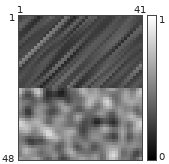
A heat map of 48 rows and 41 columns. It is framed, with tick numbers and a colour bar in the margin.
The table splits into 2 rows of 1 panel. Panel 1,1: low, slanting up to the right. Panel 2,1: middling, blotchy, strong in contrast.
